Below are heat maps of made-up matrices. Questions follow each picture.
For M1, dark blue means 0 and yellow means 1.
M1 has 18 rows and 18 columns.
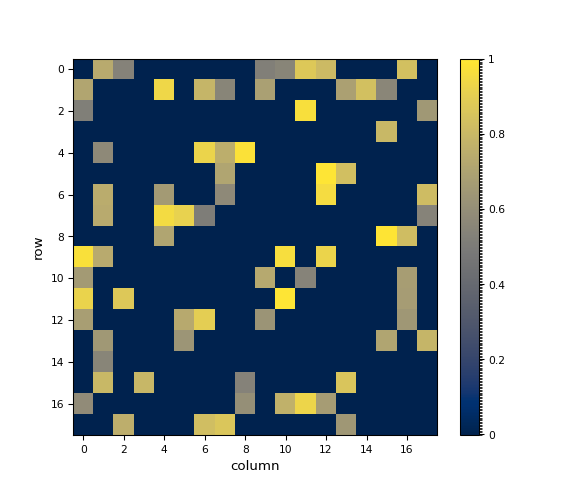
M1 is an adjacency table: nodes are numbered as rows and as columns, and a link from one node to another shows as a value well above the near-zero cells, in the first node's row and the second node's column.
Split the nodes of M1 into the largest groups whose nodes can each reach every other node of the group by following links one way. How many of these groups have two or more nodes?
1
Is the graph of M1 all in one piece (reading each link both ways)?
yes
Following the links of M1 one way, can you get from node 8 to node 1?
yes
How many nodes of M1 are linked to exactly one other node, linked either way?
2
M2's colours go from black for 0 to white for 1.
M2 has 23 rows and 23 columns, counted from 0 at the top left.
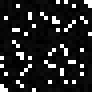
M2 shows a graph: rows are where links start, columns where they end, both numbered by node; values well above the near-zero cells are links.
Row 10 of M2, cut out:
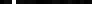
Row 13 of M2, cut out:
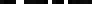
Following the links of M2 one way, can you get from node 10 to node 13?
yes
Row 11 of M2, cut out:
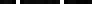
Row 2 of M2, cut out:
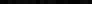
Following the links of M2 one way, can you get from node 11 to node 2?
no
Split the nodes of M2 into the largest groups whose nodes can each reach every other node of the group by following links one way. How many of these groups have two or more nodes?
1
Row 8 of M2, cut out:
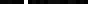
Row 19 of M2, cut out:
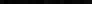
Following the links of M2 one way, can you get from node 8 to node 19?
no
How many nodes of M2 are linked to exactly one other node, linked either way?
1
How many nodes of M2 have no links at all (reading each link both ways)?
3
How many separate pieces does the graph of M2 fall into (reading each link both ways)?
4
